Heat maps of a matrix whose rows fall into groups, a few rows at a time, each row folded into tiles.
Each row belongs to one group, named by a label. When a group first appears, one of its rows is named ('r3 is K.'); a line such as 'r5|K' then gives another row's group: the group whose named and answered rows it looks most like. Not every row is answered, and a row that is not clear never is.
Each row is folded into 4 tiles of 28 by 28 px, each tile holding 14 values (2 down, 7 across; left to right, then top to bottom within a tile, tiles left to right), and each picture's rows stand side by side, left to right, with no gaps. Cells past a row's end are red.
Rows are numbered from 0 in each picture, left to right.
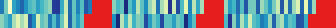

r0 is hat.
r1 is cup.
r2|cup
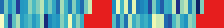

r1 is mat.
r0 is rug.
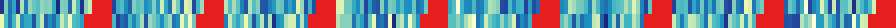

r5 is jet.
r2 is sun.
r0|rug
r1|rug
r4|hat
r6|rug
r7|rug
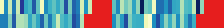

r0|cup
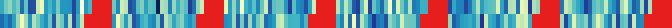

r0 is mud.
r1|cup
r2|cup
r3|cup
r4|rug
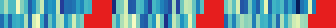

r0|mud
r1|mat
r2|mud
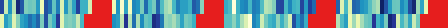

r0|mat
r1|cup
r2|hat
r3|mat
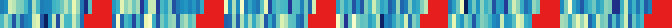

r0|jet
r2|cup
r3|rug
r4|jet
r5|hat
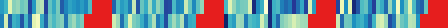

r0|mud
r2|mud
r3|mat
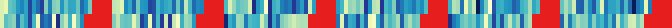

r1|sun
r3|mud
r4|mud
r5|mud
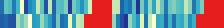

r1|rug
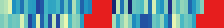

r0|sun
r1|mat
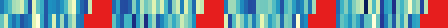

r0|jet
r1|rug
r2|hat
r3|jet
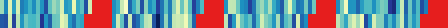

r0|cup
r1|jet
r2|hat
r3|hat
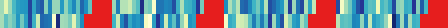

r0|sun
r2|mat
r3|hat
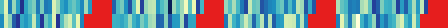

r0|sun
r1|jet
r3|sun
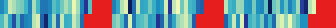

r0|jet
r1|jet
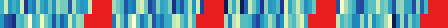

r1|sun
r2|mat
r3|hat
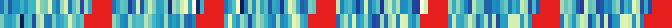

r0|rug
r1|jet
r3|cup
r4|sun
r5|sun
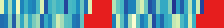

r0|cup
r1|sun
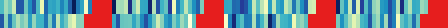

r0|mud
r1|mat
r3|mat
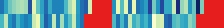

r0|jet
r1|mat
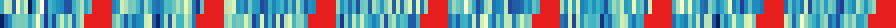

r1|jet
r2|sun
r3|cup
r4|mud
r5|cup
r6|mud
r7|rug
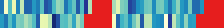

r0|mat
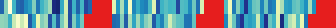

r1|cup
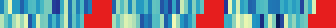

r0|hat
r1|mat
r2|mat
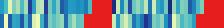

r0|mud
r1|mat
